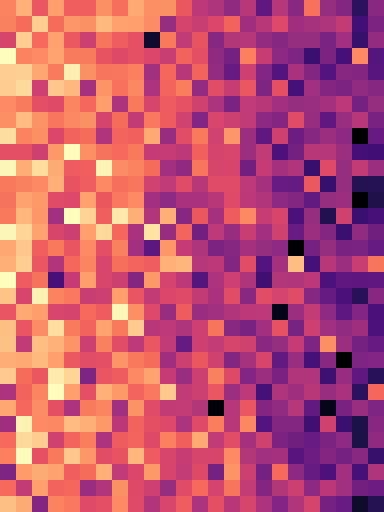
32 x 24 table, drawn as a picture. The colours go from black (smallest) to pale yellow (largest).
There are no regular stripes. The field climbs toward the left. Fine speckle covers the field. The values follow a bell shape.
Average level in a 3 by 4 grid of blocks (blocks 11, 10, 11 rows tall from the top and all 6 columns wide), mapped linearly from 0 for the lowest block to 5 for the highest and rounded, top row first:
5420
5420
5320
